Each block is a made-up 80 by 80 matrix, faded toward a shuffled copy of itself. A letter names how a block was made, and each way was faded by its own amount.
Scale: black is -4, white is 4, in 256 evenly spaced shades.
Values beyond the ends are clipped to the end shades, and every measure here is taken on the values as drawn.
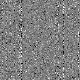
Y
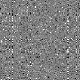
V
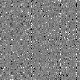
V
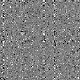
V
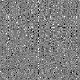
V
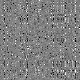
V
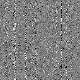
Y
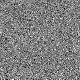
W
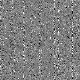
Y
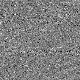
W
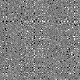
V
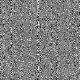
Y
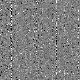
Y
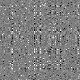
V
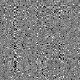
V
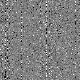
Y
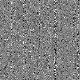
Y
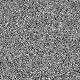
W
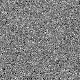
W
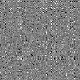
V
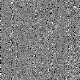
Y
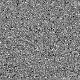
W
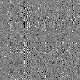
V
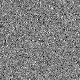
W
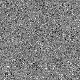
W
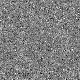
W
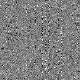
Y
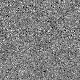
W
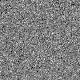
W
